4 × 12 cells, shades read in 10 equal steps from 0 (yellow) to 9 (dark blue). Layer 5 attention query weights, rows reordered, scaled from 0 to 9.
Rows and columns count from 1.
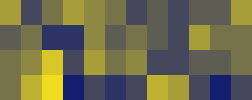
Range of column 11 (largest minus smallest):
4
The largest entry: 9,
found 2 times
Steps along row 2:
down up same down up down up up down up same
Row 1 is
3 7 5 3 4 5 7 6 7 6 6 3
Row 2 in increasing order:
3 4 5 5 5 5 6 6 6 7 8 8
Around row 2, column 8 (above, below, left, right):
6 7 5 7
